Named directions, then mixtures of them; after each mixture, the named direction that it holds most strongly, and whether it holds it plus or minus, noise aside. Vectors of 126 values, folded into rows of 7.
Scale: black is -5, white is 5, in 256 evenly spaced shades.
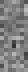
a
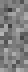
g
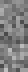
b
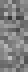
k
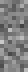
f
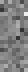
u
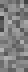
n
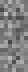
k, plus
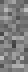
a, plus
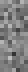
k, plus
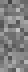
k, minus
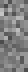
k, minus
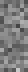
n, plus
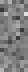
u, plus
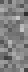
u, minus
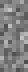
g, minus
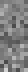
b, plus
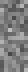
f, plus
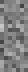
f, minus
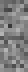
g, plus
